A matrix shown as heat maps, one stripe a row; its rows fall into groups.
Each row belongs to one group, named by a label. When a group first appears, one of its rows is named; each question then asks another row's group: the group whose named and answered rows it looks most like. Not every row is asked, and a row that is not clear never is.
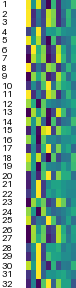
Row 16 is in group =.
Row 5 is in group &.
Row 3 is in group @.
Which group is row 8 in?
@
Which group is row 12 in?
=
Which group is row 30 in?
&
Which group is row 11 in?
@
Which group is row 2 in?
@
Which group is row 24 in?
=
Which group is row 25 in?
@
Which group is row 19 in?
=
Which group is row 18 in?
&
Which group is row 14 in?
&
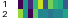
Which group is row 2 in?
=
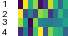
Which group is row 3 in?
=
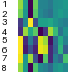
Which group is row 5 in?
@
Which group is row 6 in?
@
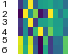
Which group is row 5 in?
&
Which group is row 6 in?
&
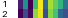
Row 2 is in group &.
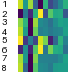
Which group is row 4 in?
=
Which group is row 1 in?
&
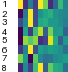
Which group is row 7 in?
=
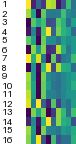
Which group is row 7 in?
&
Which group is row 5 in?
=
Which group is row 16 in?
&
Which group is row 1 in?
@
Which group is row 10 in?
=
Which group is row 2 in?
=
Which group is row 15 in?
=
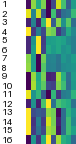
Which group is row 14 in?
@
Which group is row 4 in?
@
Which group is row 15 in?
@
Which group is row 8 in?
=
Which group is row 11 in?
&
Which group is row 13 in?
@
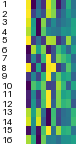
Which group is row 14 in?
&
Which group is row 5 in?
@
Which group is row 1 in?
@
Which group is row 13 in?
&
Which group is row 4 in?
=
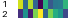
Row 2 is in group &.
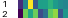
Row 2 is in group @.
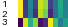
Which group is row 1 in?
@
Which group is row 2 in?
@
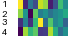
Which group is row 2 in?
=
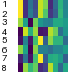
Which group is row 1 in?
@
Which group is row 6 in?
=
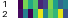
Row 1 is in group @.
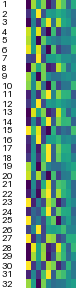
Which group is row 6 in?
&
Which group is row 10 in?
&
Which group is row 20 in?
&
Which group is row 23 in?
@
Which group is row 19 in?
=
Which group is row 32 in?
=
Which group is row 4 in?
&
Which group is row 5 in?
=
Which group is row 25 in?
@
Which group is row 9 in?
=
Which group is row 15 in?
&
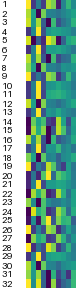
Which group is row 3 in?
&
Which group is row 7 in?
&
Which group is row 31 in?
&
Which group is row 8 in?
=
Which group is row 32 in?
&
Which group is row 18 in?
=
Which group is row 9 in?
@
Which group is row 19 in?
@
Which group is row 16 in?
&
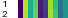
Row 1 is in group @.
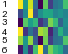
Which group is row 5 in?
&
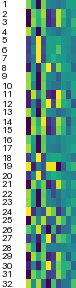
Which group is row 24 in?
@
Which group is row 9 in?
=
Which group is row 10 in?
=
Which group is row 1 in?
=
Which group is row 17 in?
=
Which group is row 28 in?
=
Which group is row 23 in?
=
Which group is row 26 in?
&
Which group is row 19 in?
@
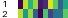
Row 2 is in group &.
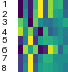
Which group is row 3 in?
=
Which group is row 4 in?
&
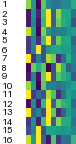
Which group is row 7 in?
@
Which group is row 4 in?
=
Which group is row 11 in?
@
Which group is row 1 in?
=
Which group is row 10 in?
=
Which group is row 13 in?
@
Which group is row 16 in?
&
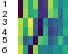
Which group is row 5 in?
@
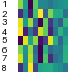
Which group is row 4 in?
@
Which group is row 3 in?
&
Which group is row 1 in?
=
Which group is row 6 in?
&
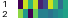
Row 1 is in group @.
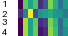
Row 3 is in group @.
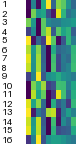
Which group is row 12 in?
&
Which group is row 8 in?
&
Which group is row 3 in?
=
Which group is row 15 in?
&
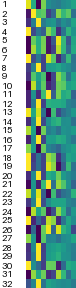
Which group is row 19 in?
@
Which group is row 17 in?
=
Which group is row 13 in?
&
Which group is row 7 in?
@
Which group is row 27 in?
=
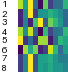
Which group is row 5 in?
@
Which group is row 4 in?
&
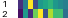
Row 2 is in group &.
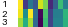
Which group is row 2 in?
&
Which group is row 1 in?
@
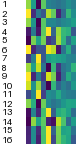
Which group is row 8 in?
&
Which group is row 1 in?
=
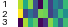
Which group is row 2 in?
@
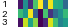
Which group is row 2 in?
&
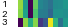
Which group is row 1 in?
=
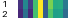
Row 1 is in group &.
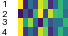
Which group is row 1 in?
@
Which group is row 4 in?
@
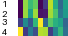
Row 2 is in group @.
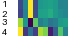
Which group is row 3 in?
=
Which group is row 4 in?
@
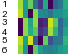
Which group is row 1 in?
&
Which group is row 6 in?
=
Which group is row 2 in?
=
